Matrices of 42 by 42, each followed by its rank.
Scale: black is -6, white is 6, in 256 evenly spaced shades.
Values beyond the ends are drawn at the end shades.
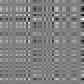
one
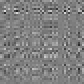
three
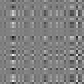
one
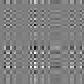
one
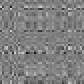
three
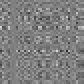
three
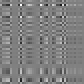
one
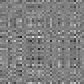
three
